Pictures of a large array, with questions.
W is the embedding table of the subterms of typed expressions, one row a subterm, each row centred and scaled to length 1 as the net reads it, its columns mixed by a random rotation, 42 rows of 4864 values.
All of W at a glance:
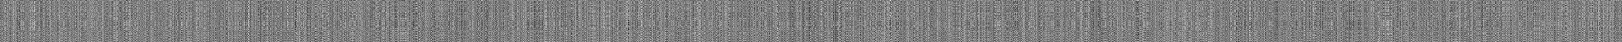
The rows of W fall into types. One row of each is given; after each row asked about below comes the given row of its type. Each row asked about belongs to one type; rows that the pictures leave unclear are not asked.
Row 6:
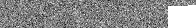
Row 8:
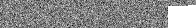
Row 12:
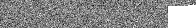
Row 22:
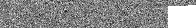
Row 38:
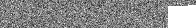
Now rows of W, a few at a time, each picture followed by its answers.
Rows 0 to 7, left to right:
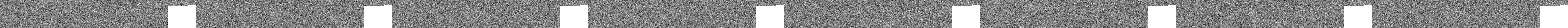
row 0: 12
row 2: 8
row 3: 8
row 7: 8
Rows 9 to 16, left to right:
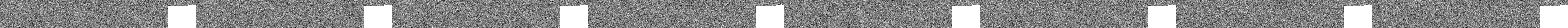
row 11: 22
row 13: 6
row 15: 12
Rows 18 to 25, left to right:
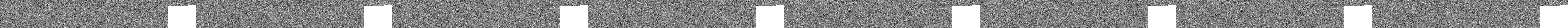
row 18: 38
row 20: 38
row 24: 22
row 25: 6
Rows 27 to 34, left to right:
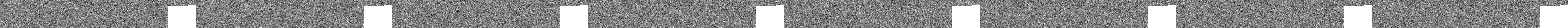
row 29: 22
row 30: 8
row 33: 38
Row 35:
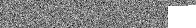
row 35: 8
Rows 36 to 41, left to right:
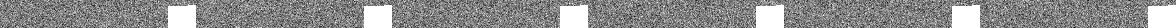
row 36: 38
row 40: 38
